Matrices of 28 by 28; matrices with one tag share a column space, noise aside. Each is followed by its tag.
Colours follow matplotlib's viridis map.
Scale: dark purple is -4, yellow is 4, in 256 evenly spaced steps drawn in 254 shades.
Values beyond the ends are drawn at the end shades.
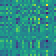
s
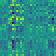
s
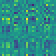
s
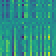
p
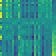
p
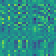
s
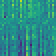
p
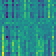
p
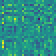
s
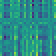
p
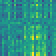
p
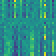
p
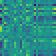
s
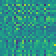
s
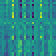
p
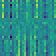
p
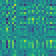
s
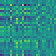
s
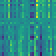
p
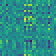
s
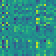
s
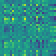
s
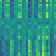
p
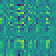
s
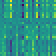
p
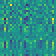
s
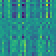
p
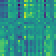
p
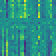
p
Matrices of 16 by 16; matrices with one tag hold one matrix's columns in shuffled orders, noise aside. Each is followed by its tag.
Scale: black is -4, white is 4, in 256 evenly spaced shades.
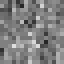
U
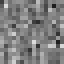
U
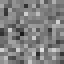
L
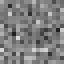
L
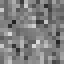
U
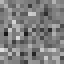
L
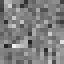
U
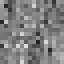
U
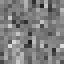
U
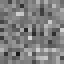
L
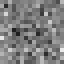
L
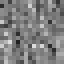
U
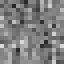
U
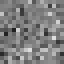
L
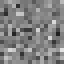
L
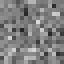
L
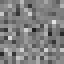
L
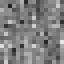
U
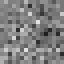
L
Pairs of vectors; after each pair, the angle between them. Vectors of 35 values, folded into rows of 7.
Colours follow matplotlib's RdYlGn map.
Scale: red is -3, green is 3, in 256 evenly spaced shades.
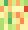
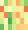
nearly parallel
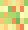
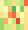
nearly opposite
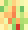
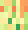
partly opposed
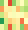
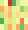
nearly parallel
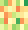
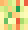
nearly opposite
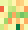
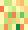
nearly parallel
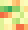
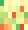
orthogonal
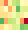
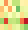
nearly parallel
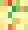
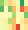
orthogonal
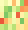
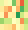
nearly opposite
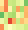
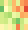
orthogonal
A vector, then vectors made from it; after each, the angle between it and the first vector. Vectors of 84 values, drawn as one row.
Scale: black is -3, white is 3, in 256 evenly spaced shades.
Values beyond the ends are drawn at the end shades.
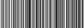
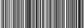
nearly parallel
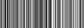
orthogonal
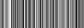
partly aligned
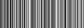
nearly opposite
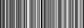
partly opposed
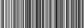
nearly parallel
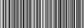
partly aligned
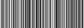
nearly parallel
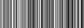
orthogonal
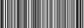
orthogonal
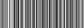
partly aligned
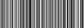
orthogonal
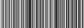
nearly parallel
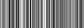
orthogonal
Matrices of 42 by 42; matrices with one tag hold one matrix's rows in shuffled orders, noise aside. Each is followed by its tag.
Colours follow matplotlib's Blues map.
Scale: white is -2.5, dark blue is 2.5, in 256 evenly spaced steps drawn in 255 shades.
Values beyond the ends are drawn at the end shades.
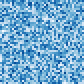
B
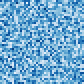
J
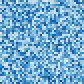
B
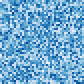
B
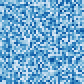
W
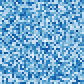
B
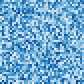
B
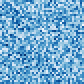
B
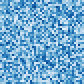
W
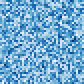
W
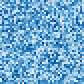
B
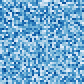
J
